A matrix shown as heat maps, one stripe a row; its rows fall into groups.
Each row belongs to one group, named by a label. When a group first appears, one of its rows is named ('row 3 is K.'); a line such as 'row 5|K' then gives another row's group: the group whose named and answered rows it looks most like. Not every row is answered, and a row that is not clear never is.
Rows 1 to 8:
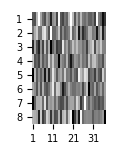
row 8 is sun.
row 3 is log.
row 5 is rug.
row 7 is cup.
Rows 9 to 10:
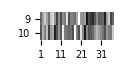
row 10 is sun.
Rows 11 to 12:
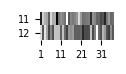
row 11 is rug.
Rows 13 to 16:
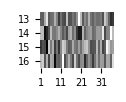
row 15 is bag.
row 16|sun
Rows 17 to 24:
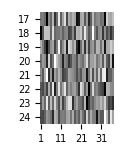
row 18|cup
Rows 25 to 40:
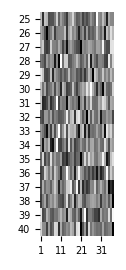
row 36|rug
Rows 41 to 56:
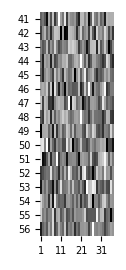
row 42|log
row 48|cup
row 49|rug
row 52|bag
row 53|rug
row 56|cup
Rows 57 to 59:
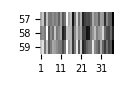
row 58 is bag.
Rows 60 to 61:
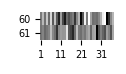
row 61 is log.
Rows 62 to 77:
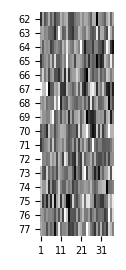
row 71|cup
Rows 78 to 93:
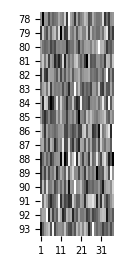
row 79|log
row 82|log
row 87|sun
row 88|log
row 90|sun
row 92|bag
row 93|cup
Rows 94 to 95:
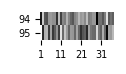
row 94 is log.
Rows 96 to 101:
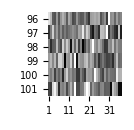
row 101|cup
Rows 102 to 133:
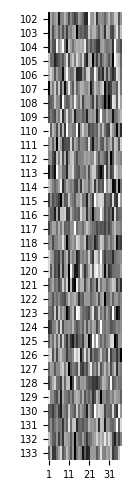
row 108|rug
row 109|cup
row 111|sun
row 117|rug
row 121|log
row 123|bag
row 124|cup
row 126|bag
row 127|log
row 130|rug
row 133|cup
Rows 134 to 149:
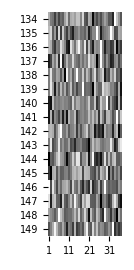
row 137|cup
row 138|log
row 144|bag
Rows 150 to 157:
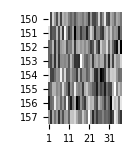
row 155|rug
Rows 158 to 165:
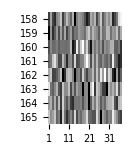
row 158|cup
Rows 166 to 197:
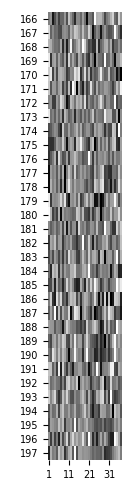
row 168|sun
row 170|bag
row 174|rug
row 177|rug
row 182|sun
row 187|bag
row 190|rug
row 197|rug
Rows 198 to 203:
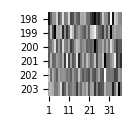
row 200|bag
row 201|log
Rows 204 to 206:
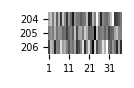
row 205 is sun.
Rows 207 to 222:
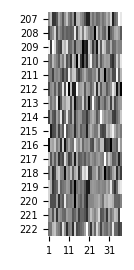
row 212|log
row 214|cup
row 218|log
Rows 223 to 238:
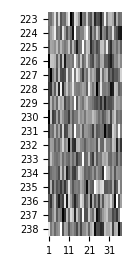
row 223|bag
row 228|cup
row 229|rug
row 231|rug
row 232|log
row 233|sun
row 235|rug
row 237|sun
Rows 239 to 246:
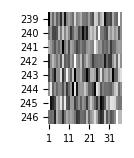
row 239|rug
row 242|rug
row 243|cup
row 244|sun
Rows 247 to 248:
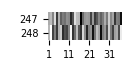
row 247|bag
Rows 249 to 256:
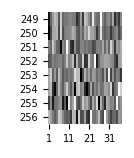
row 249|cup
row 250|cup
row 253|bag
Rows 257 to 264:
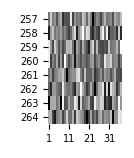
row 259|sun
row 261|bag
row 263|rug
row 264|cup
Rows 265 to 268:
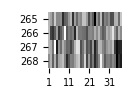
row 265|sun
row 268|bag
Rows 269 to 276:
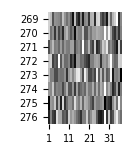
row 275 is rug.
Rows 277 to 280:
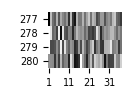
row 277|log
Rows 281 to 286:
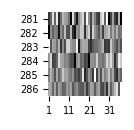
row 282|log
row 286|sun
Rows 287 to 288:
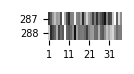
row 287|rug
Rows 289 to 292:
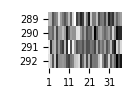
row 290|bag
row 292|bag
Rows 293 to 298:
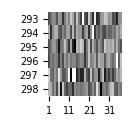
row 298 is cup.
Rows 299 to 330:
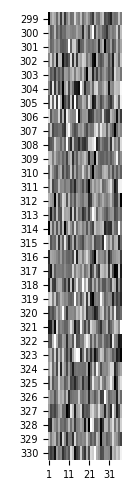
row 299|rug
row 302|sun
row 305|sun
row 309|sun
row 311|cup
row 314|rug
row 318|log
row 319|bag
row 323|bag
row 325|cup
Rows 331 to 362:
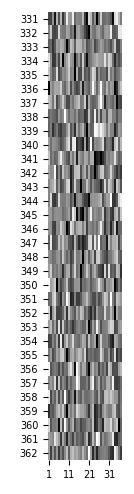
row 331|cup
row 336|cup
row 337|bag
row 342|bag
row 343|bag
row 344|cup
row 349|bag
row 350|bag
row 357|bag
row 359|bag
